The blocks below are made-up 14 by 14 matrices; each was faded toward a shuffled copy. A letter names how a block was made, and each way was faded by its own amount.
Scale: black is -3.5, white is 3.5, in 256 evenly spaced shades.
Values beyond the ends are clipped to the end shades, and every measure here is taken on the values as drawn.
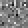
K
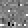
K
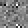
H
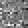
K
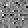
K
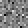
K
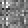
H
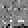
K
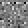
K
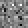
K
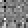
H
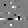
K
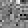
H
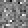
K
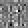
H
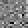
H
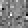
H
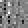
H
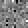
K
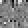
H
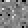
K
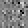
H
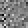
H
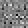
H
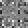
H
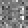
H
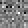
H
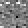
H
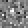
K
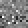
K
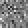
K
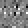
H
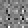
H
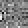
H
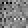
K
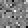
K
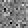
K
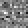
K
